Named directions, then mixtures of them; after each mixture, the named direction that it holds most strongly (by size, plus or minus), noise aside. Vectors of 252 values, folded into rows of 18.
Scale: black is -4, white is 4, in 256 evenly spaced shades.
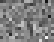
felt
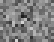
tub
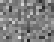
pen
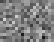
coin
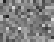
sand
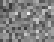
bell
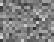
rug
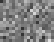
coin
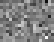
felt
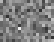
sand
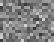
rug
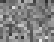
felt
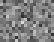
tub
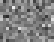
sand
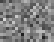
coin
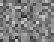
tub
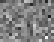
felt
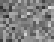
bell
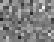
pen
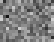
sand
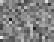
felt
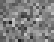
tub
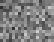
bell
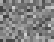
sand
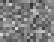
coin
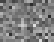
felt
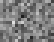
tub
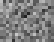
bell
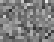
felt
